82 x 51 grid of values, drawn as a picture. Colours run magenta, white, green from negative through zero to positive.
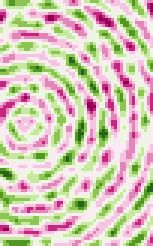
Rings spread out from the middle left. No single row or column stands out from its neighbours. No overall slope runs across the table. Overall the values sit about 50% of the way up the scale. The field is mottled with small blotches.
